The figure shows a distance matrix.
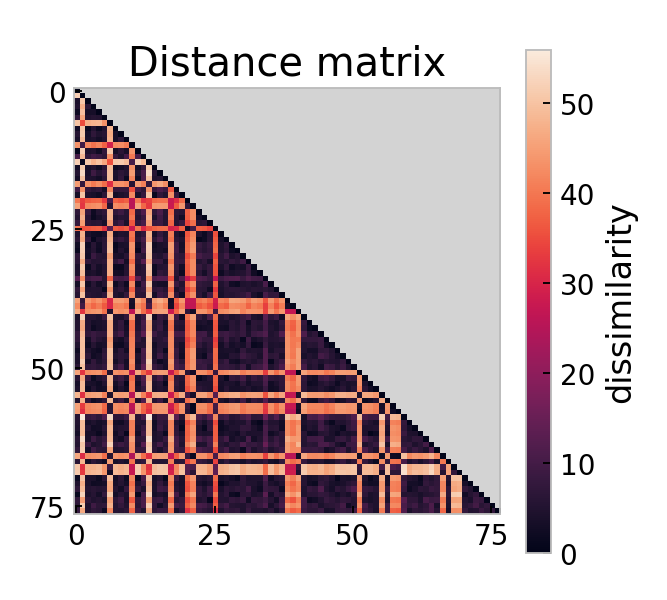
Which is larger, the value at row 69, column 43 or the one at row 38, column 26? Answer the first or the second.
the first
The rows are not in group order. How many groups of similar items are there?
3
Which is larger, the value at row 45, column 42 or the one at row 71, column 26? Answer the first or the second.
the first
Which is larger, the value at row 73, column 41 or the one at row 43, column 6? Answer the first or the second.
the second
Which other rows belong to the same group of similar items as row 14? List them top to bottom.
0, 2, 3, 4, 5, 7, 8, 9, 11, 12, 15, 16, 18, 19, 22, 23, 24, 26, 27, 28, 29, 30, 31, 32, 33, 34, 35, 36, 37, 41, 42, 43, 44, 45, 46, 47, 48, 49, 50, 52, 53, 54, 56, 59, 60, 61, 62, 63, 64, 65, 67, 70, 71, 72, 73, 74, 75, 76
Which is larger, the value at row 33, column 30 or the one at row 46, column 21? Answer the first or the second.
the second
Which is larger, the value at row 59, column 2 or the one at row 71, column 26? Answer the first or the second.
the first
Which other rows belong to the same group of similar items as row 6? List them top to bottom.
20, 21, 25, 40, 51, 55, 57, 58, 66, 68, 69
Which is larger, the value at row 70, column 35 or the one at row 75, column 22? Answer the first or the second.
the second
